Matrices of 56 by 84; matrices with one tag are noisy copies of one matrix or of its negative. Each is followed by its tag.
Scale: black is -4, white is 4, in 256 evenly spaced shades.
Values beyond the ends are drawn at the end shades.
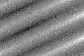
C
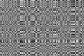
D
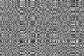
D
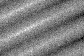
C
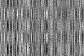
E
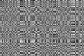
D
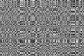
D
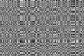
D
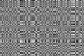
D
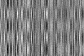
E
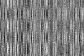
E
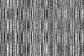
E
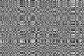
D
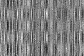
E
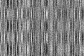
E
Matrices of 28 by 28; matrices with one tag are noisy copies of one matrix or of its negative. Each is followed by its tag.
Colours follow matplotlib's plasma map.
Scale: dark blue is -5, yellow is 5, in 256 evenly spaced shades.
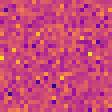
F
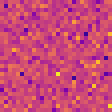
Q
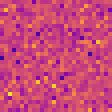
F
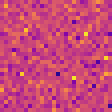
Q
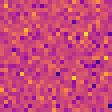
Q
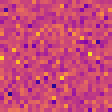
F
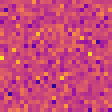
F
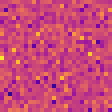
F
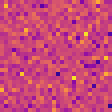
Q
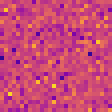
F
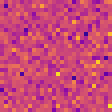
Q
